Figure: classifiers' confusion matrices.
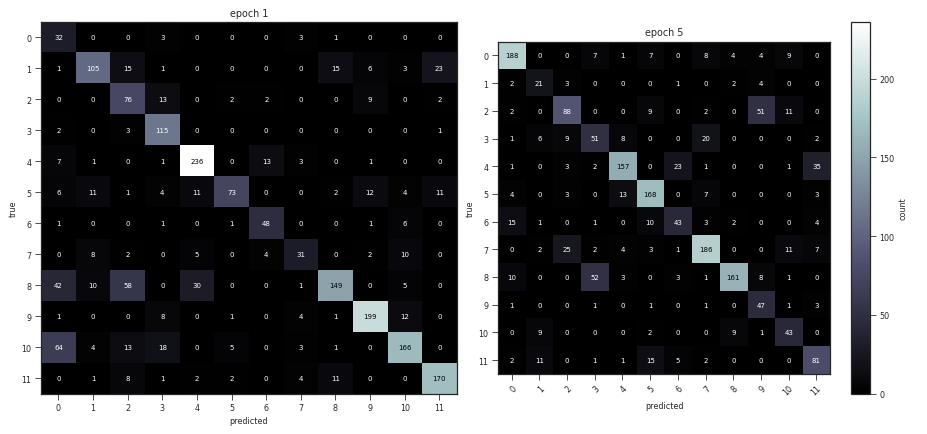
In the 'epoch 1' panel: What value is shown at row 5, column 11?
11
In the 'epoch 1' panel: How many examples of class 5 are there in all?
135
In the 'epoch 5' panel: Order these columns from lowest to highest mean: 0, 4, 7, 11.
11, 4, 0, 7
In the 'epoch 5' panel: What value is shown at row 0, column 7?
8
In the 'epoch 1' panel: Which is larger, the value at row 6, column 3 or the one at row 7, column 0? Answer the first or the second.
the first
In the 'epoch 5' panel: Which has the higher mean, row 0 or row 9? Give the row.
0
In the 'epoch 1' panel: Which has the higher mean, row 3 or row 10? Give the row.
10
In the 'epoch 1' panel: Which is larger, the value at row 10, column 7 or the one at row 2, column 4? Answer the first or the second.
the first
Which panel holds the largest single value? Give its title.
epoch 1
